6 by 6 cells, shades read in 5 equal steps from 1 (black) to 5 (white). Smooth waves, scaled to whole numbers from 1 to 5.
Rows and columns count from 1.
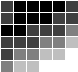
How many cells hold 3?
6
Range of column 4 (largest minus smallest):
4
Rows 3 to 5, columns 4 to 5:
2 2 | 3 3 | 4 4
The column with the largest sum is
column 6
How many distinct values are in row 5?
4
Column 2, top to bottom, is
1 1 1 2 3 4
